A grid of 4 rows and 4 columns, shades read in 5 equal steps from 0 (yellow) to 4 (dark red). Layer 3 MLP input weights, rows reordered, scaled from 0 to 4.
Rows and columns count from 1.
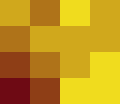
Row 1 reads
1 2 0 1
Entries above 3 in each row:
0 0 0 1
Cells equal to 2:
3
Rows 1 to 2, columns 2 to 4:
2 0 1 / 1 1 1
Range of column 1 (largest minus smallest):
3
